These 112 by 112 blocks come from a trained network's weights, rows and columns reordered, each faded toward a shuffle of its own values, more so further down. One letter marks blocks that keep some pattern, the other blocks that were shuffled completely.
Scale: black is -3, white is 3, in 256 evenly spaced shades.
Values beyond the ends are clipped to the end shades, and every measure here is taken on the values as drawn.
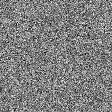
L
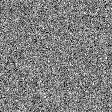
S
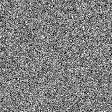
S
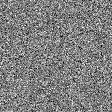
L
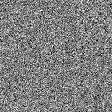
S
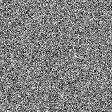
S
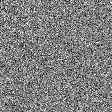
L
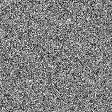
L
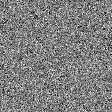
L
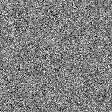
S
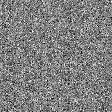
S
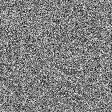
L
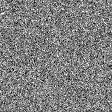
L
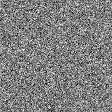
S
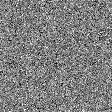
L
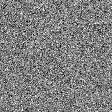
S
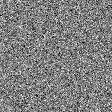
L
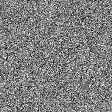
L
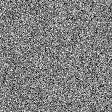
L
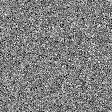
L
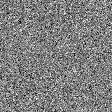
L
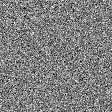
L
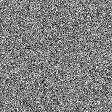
S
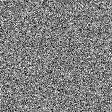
L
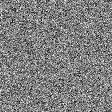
L
